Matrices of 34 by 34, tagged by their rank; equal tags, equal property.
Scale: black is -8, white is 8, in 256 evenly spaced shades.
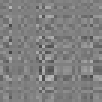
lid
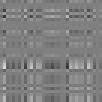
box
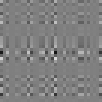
box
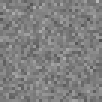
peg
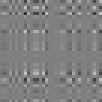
box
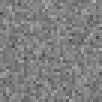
peg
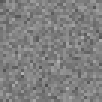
peg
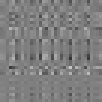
lid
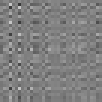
lid
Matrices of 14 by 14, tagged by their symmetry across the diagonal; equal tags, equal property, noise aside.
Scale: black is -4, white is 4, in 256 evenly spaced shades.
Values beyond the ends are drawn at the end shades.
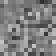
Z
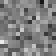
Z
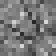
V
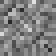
V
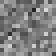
V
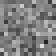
Z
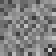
V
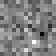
Z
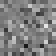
Z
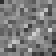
V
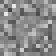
V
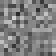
Z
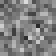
V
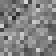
V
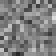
Z
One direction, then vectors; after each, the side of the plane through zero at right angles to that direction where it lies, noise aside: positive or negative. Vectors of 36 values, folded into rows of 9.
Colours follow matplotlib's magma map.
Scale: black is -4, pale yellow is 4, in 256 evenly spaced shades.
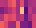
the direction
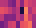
negative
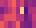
positive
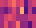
positive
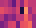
negative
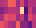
positive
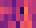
negative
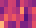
positive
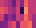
negative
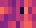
negative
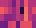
negative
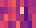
positive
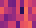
negative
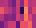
negative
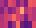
positive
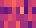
positive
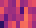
negative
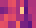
positive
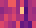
positive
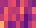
positive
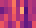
positive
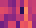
negative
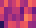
negative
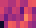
negative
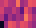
negative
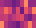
negative
